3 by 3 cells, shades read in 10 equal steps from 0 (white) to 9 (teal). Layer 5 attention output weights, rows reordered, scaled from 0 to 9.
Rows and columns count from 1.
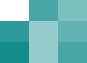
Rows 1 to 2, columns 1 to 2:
0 7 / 8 4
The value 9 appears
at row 3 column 1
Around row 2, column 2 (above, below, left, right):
7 4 8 6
